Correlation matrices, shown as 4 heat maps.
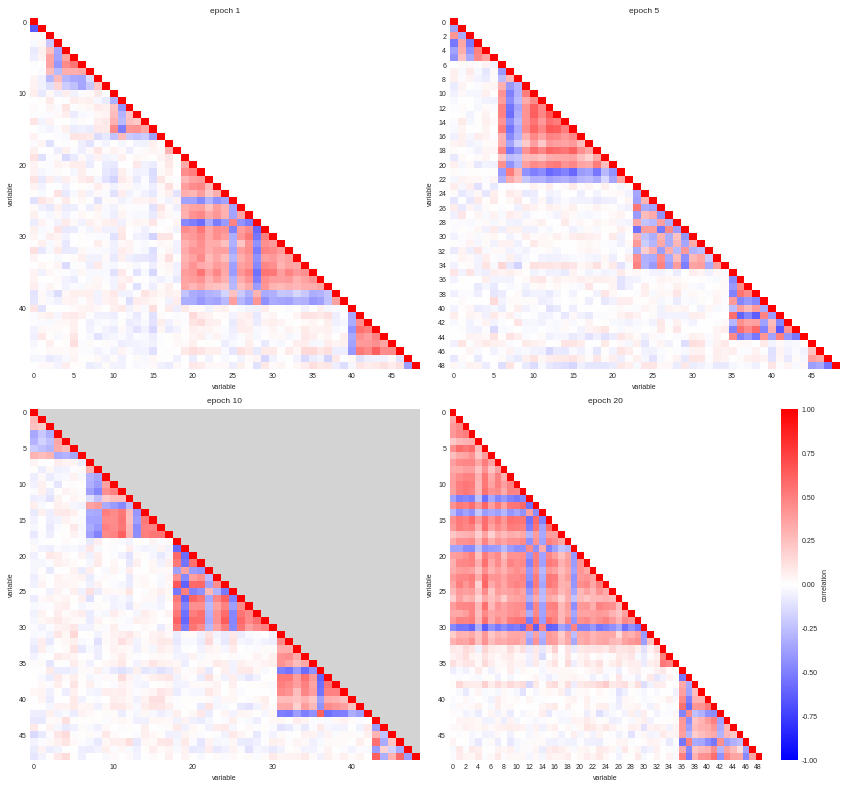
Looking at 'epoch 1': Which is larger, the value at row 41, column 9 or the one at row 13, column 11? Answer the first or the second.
the first
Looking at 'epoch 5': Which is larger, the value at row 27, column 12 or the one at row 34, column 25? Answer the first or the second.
the first
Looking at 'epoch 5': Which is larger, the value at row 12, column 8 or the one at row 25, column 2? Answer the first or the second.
the second
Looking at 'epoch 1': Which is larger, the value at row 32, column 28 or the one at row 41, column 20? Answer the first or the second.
the second
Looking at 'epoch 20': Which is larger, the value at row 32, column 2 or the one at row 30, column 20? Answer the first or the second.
the first
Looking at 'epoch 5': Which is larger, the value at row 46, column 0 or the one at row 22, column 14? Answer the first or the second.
the first
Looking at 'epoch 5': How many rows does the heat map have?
49
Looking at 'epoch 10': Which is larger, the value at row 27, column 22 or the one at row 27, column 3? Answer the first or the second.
the second
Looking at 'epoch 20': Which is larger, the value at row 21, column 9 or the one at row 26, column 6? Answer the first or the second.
the first
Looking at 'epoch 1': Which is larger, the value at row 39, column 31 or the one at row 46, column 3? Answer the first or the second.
the second
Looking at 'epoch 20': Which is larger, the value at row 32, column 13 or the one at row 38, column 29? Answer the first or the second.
the first
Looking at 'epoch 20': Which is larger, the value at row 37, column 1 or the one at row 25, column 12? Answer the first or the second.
the first
